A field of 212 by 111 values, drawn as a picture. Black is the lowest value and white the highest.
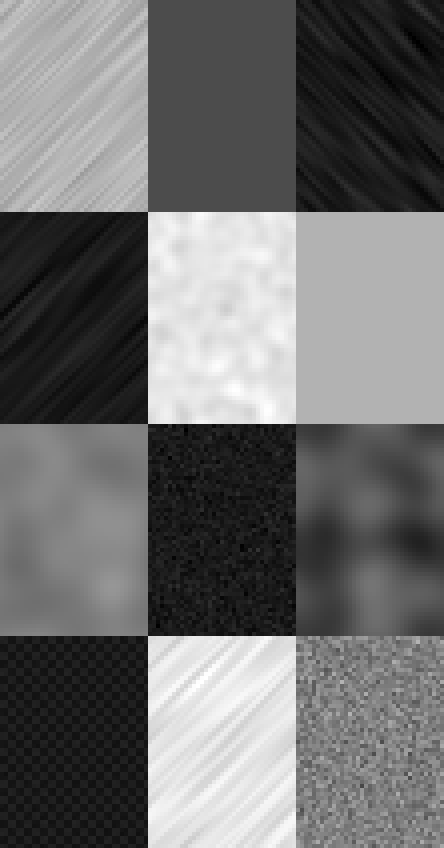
It is made of 4 by 3 panels. Panel 1,1: high, slanting up to the right, faint in contrast. Panel 1,2: low, flat. Panel 1,3: very low, slanting down to the right, faint in contrast. Panel 2,1: very low, slanting up to the right, faint in contrast. Panel 2,2: very high, blotchy, faint in contrast. Panel 2,3: high, flat. Panel 3,1: middling, smooth, faint in contrast. Panel 3,2: very low, fine-grained, faint in contrast. Panel 3,3: low, smooth. Panel 4,1: very low, checkered, faint in contrast. Panel 4,2: very high, slanting up to the right, faint in contrast. Panel 4,3: middling, fine-grained.
